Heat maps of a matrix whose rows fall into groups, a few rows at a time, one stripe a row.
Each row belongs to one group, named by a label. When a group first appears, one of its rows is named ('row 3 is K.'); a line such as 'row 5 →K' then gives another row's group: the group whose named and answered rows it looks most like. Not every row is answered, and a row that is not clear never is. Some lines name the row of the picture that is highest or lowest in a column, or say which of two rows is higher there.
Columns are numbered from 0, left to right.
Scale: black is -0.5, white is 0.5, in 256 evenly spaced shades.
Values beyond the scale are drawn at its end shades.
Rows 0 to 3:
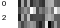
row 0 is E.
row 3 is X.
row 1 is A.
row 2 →E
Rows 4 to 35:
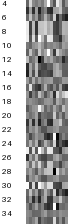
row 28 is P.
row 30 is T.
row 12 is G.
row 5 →E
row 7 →T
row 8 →T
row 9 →T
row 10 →A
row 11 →P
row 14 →E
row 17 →A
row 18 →P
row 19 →A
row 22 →E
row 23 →X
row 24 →G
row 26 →E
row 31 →G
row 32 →E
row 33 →X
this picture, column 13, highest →17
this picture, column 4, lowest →12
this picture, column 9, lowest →28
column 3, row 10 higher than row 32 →Yes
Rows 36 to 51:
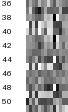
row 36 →P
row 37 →G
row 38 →P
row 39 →T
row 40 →T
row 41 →P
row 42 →P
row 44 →X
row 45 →T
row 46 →X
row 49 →T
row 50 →E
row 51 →A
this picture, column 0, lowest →50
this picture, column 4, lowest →37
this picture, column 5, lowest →50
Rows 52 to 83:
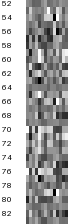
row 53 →P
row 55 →X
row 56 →X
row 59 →A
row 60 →A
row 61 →G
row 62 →A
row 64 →X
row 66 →P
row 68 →G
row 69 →E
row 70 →T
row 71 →A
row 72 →T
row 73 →A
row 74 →E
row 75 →G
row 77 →G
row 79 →P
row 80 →E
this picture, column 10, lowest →56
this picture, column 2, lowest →57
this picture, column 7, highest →53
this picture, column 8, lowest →57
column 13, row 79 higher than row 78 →Yes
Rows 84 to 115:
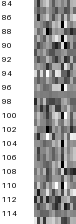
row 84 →A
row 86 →A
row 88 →G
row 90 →X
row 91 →E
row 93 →P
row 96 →P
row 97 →E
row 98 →E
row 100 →P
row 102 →G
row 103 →A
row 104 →P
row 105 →A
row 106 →A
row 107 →P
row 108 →G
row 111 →A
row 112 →E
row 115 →T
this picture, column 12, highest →103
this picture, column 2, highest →94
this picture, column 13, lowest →108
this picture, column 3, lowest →115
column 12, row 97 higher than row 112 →Yes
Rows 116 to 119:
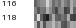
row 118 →G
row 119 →T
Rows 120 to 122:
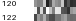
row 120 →G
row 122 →E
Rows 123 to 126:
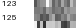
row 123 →A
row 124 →A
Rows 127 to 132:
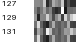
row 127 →G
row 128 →X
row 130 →G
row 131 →A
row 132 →G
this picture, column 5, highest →131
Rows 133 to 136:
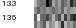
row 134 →A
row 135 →G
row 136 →P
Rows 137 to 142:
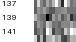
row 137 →P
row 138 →E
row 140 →A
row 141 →A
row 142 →T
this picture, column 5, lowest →139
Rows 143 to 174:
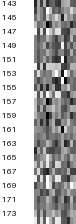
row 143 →E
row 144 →A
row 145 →P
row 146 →G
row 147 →T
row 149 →X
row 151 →X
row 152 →T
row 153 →P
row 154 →X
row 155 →E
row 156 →T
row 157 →G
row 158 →T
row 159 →G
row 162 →X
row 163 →X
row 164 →E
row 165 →A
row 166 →T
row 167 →G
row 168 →T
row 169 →A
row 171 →X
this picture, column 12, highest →169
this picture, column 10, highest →153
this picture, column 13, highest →169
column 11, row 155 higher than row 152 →Yes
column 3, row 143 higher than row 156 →Yes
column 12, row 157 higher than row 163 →No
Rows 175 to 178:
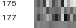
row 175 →A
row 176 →X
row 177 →X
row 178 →E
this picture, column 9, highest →177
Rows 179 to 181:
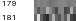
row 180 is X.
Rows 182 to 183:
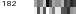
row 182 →G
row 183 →T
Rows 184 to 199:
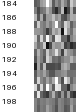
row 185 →X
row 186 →T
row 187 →P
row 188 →P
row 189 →T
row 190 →G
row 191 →P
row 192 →A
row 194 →E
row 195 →P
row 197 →G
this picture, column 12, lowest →190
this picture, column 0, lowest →193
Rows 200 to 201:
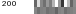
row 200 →P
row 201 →X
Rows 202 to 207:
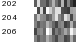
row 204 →P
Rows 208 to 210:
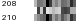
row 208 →G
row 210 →G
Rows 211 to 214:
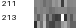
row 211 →P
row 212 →E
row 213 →X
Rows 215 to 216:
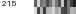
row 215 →G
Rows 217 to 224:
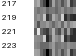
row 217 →G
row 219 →G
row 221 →G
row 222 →G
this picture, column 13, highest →220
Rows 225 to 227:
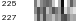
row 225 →P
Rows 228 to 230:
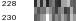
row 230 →A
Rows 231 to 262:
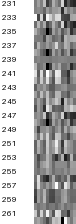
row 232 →P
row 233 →T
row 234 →G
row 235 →G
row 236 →A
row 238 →G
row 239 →E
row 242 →T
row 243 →E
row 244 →T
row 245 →P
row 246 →A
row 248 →G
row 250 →T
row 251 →P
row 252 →P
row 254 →A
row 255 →A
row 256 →G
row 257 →P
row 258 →E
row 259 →E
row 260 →X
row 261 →T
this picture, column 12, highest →246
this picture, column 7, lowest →253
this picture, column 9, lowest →262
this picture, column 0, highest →233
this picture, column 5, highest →233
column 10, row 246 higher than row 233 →Yes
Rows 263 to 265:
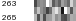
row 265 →T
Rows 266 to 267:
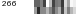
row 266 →A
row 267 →A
